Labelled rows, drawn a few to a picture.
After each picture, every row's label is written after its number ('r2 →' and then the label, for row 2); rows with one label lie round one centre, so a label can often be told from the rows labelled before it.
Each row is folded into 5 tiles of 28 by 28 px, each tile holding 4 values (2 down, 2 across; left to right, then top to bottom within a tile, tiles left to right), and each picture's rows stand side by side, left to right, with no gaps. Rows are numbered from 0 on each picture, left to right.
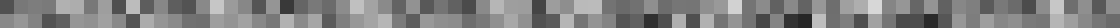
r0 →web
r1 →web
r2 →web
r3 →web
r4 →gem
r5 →gem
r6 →gem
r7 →web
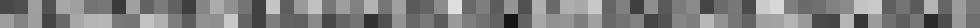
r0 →web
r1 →web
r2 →gem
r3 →gem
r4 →gem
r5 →web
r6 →gem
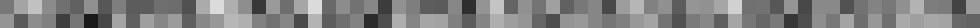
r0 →gem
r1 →web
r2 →gem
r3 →web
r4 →web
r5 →gem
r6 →web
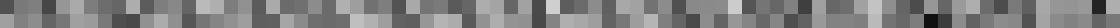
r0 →web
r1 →web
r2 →web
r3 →web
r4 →web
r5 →gem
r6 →gem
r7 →web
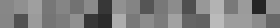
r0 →gem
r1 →web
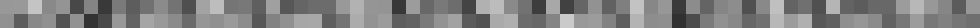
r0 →gem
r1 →web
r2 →web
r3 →web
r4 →web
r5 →web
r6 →web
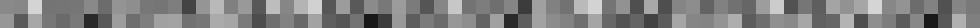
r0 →gem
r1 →web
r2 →gem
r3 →gem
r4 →gem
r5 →web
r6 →gem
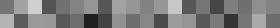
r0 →gem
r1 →gem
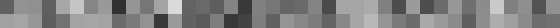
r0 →web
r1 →gem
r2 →web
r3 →web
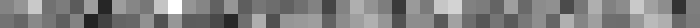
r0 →gem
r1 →gem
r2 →web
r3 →gem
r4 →web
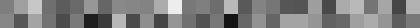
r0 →gem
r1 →gem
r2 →web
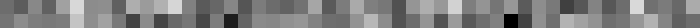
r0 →web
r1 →gem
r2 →web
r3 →gem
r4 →web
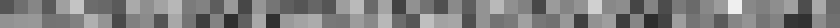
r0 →web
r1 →gem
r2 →web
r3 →web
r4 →gem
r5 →gem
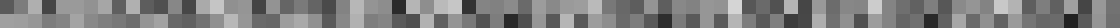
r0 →web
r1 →web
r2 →web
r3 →gem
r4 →gem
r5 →gem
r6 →gem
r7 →gem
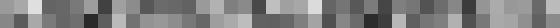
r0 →gem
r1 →web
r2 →gem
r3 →web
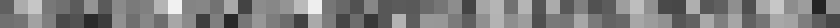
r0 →gem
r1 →gem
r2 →gem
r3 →web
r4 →web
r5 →web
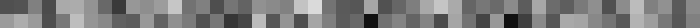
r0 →web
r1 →gem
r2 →gem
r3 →gem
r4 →web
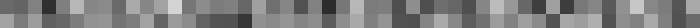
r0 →web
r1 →gem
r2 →web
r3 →web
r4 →web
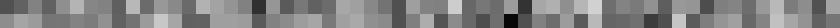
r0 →web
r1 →web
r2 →web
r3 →gem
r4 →gem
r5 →web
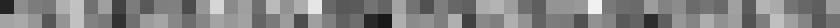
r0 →web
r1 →web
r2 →gem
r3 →web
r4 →gem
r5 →web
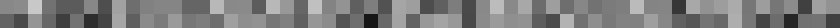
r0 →gem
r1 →web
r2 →gem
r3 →web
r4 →web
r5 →gem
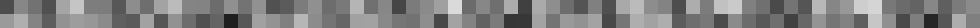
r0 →web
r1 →gem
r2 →web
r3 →gem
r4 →web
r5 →gem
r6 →gem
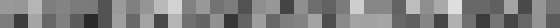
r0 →gem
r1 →gem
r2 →web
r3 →gem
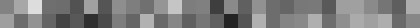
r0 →gem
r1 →gem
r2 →web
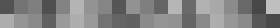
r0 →web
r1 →web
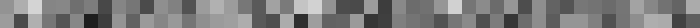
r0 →gem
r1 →web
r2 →gem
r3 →gem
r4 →web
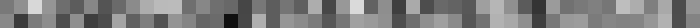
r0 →gem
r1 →gem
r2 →web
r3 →web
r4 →web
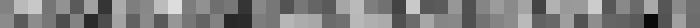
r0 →gem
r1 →gem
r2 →web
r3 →web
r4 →gem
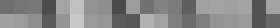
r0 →web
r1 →web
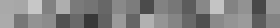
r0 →gem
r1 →web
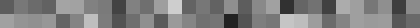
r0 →web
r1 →gem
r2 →web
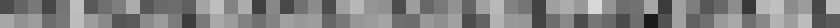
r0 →web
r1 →web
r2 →web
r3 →web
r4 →gem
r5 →web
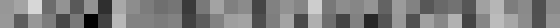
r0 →gem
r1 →web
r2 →gem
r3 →web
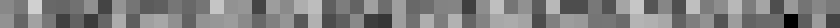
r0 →gem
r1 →web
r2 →gem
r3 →web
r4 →web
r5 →gem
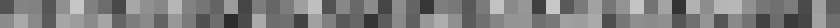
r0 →web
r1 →gem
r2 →gem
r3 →web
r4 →web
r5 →gem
